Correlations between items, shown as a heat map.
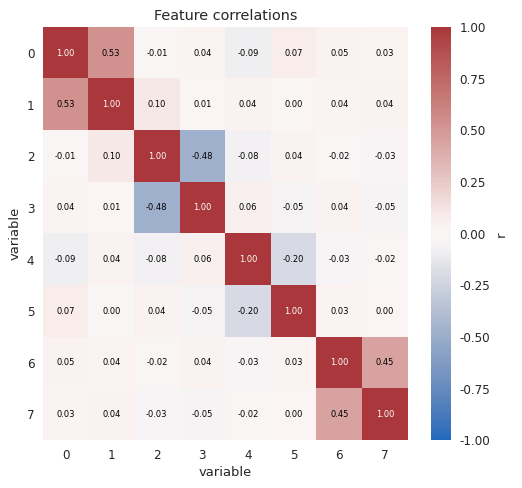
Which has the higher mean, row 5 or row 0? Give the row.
0
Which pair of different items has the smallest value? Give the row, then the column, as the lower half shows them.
3, 2
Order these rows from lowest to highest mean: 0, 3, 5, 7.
3, 5, 7, 0
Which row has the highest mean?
1
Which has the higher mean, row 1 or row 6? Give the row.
1
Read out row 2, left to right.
-0.01 0.10 1.00 -0.48 -0.08 0.04 -0.02 -0.03
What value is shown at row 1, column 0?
0.53
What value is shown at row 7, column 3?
-0.05
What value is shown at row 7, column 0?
0.03
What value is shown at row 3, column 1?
0.01
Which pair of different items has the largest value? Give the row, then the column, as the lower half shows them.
1, 0
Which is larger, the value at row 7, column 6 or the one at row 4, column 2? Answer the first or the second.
the first
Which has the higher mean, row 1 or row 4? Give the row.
1
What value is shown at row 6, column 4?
-0.03
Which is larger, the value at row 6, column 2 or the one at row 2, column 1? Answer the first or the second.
the second
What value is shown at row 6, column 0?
0.05
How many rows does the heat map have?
8
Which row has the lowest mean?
2
